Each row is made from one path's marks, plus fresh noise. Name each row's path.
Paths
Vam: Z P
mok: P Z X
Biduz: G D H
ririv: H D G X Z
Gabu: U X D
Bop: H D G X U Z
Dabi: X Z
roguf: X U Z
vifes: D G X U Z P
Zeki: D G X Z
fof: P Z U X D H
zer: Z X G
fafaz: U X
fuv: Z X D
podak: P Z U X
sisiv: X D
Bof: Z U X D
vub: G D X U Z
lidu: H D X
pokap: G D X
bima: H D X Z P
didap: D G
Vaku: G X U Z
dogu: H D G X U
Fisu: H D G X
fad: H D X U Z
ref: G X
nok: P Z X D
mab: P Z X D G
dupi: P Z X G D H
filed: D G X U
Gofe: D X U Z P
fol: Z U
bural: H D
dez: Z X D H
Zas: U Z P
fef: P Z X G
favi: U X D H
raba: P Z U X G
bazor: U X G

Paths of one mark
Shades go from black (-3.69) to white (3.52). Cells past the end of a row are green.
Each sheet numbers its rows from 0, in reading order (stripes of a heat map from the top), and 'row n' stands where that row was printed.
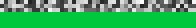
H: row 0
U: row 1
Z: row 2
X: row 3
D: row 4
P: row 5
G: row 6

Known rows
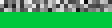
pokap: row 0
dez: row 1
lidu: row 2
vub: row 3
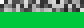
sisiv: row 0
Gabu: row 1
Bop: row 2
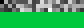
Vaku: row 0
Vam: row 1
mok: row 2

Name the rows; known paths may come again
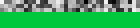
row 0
nok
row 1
Gabu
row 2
ririv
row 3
Bof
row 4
fol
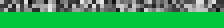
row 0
ref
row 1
roguf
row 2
bazor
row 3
fef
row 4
podak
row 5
filed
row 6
Vaku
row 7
dupi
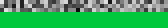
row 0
pokap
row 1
Zeki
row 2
dogu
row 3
Gofe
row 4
fuv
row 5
mok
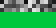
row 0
vub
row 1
mab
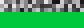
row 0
dez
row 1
vifes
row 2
Bop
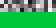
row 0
lidu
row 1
Zas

